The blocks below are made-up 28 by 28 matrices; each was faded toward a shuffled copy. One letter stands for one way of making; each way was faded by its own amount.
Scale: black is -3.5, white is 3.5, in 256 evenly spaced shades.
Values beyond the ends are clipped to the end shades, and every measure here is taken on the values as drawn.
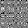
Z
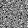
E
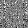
E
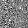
E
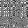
Z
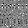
Z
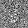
E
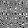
Z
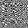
Z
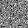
E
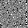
E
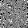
E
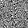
E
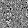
E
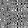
Z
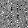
E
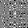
Z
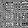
Z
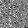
E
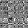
Z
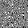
E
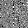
E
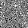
E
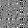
Z
